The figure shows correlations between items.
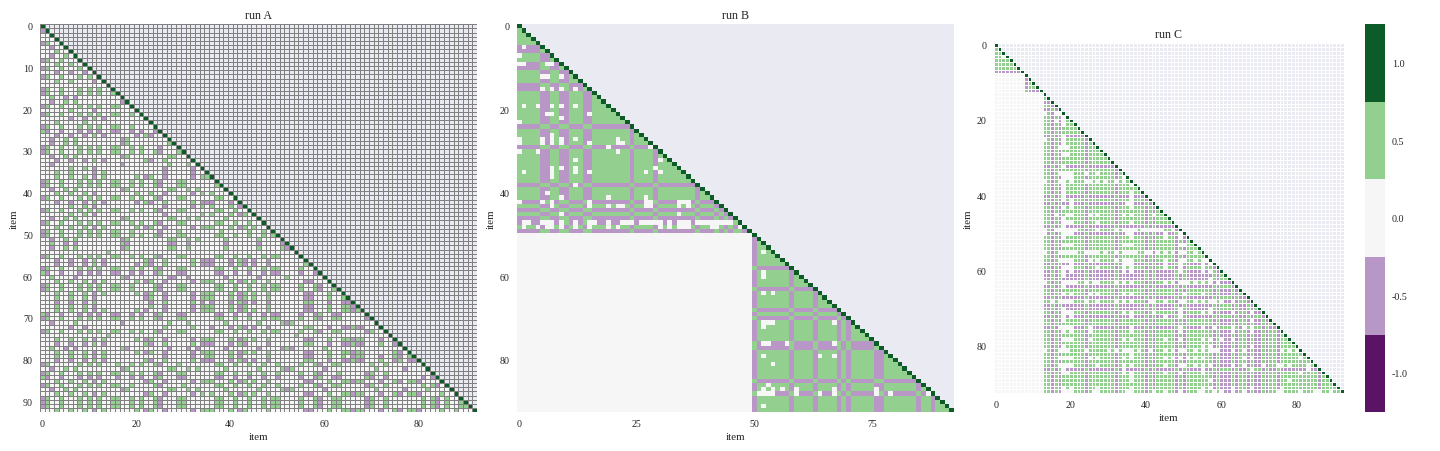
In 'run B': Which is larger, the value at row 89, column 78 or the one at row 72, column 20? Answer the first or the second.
the first
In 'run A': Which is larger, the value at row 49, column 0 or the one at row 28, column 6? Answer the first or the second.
the second
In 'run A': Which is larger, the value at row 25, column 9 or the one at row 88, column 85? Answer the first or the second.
the second
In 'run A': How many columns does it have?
93
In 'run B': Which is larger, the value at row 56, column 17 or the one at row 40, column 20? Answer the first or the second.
the second
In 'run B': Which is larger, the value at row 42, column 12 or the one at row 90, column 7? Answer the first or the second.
the second
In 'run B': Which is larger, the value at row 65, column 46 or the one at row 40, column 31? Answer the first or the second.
the second
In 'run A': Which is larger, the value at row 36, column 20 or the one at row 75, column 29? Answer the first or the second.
the first
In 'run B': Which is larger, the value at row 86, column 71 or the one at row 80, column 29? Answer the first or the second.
the first
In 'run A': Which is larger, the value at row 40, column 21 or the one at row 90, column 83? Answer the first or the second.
the second
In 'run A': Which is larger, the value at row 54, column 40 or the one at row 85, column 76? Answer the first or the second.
the first
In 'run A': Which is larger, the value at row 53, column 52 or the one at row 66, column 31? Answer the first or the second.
the second
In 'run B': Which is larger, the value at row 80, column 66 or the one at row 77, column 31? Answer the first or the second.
the first
